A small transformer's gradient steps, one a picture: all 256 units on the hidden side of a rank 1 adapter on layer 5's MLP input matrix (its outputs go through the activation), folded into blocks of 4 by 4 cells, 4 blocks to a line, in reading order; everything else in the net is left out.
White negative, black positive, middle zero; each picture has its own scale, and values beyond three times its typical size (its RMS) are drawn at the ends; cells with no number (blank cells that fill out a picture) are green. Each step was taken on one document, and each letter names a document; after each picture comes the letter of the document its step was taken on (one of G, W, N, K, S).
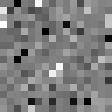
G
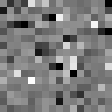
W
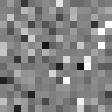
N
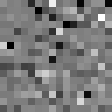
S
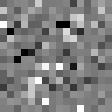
G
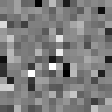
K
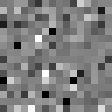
K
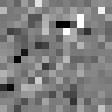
G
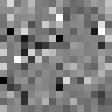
N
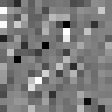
G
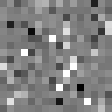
W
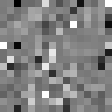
S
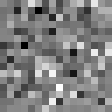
S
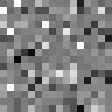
G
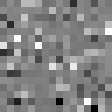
W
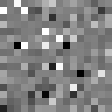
K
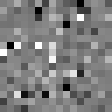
S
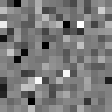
G
